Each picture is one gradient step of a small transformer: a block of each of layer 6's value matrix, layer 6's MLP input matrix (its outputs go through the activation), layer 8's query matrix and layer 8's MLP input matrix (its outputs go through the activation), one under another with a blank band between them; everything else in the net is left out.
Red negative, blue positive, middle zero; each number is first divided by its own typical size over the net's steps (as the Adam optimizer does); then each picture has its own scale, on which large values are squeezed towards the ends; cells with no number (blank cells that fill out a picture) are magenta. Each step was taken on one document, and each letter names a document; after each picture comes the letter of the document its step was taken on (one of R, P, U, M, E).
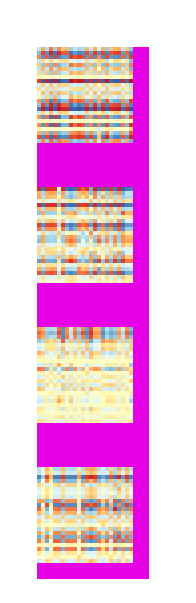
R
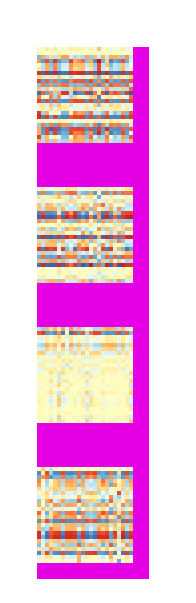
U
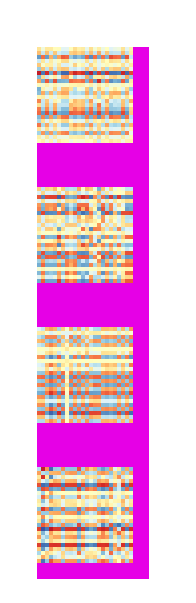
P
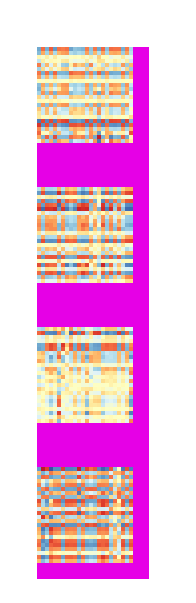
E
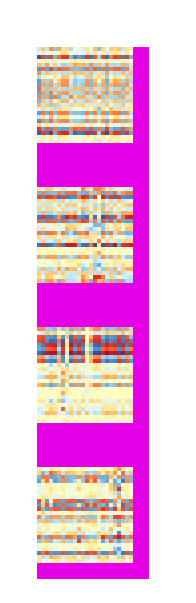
E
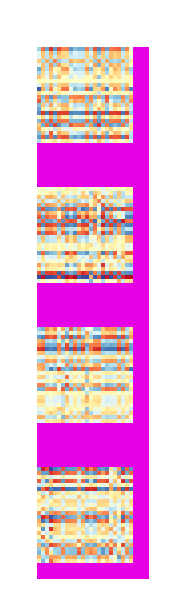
E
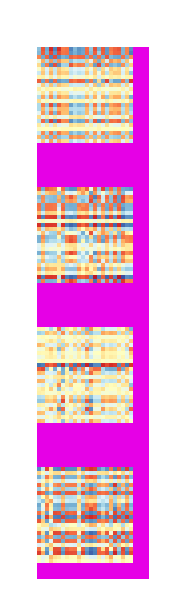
R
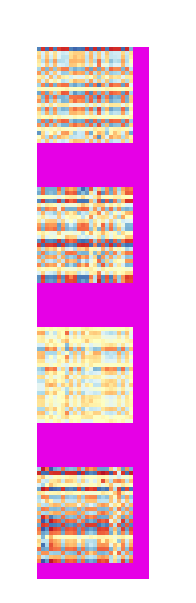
P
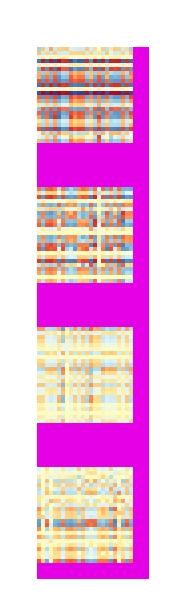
U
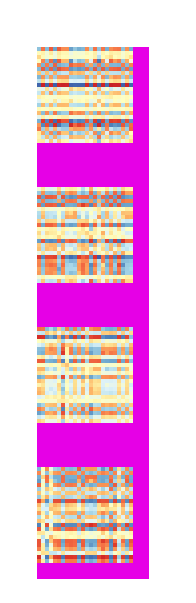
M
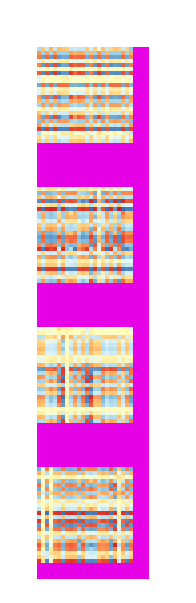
U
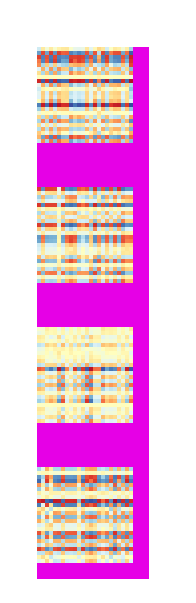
R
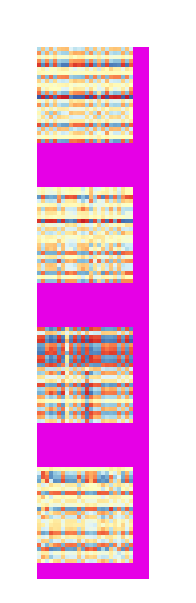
M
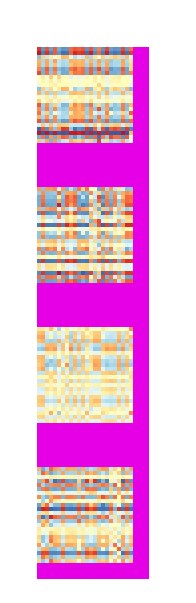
M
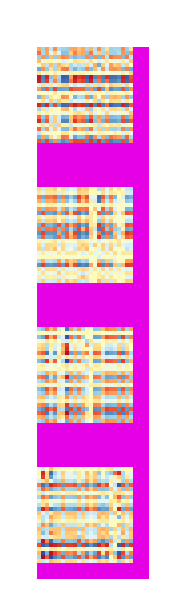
P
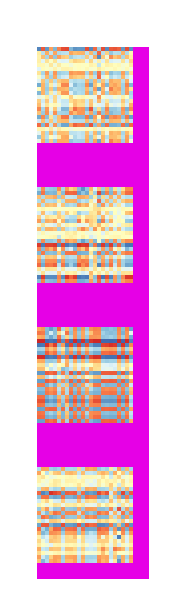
P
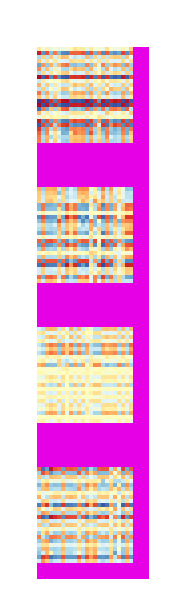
E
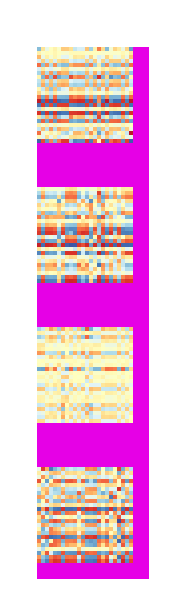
M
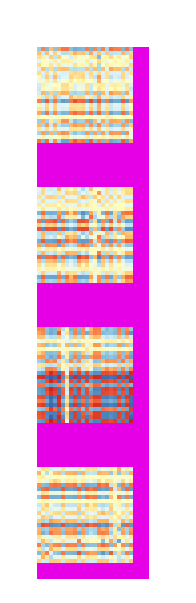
P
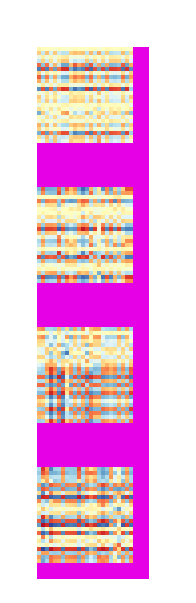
E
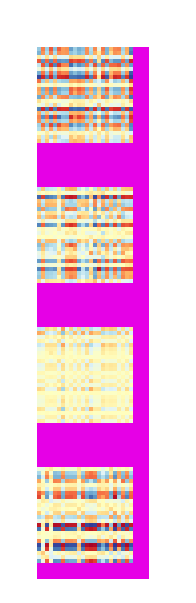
R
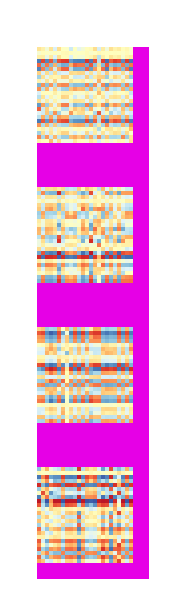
M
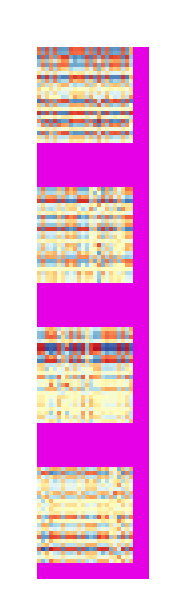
P
